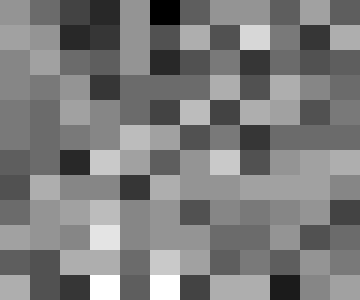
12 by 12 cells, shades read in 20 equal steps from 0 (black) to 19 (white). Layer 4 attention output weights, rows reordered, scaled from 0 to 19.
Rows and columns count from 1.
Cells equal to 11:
20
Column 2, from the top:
8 11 12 9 8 8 8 13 11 11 6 6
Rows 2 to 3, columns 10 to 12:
9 4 13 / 8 6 7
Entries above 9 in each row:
5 6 3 5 5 3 7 10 8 8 5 7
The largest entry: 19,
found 2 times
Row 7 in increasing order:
3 6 7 7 8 11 11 12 12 13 15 15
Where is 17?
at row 10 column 4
